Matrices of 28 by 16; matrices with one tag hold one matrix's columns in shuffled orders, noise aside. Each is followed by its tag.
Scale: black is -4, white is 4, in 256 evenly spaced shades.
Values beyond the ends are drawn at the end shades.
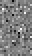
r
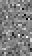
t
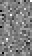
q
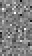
r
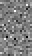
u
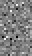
u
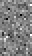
t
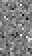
t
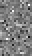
u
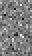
t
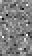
t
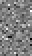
u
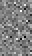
u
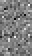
t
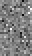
r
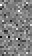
u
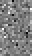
r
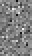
r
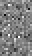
t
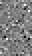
u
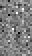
r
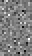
q
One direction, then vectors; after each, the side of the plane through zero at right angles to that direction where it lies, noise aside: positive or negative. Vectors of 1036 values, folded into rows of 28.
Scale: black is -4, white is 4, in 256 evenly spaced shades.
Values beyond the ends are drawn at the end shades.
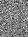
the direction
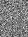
positive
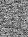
positive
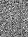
positive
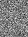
positive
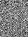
positive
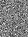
positive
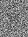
negative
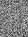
positive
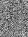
negative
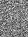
positive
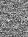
positive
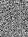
negative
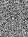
negative
